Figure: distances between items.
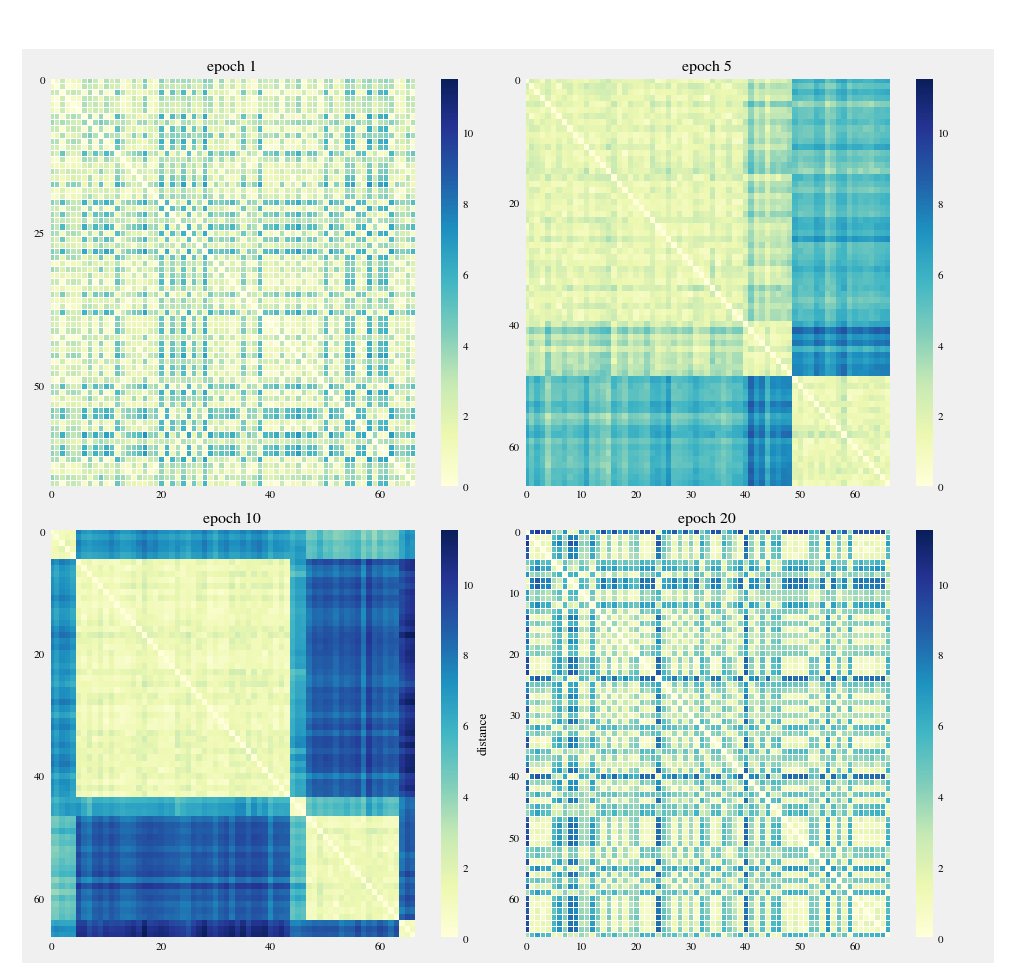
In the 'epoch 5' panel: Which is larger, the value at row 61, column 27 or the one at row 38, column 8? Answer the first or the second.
the first
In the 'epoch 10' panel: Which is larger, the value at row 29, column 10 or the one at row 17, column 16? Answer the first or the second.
the second
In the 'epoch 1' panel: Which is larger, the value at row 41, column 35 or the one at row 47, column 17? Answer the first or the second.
the first
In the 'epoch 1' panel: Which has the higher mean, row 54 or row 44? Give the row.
54
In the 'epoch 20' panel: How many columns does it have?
67
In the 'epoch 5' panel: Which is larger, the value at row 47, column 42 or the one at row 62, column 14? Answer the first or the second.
the second
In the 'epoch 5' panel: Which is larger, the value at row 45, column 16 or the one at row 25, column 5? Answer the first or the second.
the first
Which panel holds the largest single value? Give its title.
epoch 10
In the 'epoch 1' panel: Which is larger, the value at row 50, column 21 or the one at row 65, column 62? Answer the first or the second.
the first
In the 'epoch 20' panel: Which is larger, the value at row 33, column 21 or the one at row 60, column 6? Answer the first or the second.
the second
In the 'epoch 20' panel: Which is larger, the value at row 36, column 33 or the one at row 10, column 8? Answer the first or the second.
the second
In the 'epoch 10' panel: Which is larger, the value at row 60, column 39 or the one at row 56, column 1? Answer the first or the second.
the first
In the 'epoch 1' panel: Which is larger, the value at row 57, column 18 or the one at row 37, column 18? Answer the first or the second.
the first
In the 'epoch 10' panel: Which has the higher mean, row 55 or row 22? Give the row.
55
